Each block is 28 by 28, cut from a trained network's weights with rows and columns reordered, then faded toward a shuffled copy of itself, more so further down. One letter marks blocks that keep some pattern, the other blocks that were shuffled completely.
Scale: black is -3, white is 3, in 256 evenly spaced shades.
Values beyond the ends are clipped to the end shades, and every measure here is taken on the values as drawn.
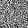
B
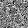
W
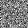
W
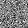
W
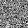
W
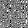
B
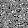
W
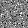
W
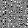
B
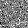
W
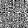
B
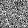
W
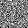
W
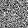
W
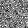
W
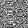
B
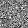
W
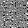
B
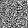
B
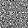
B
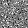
W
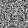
W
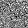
W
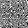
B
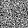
W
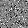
W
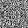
B
